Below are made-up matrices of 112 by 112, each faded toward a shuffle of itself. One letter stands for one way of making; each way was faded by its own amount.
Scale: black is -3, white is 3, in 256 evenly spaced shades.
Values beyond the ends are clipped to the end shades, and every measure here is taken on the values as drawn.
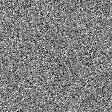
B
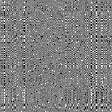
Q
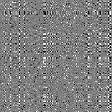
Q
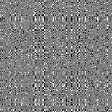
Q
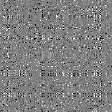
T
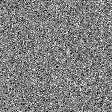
B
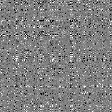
T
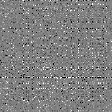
T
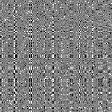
Q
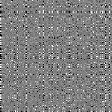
Q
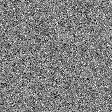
B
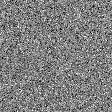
B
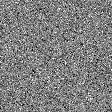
B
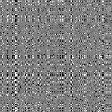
Q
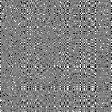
Q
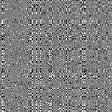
Q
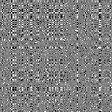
Q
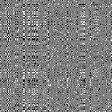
Q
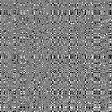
Q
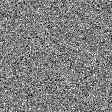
B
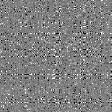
T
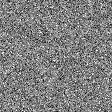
B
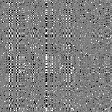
Q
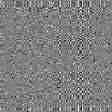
Q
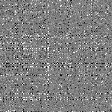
T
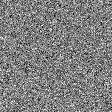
B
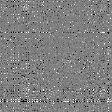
T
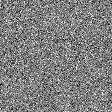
B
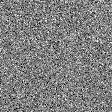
B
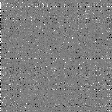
T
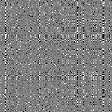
Q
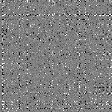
T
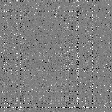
T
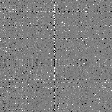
T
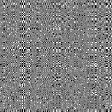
Q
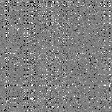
T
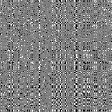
Q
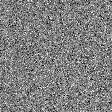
B
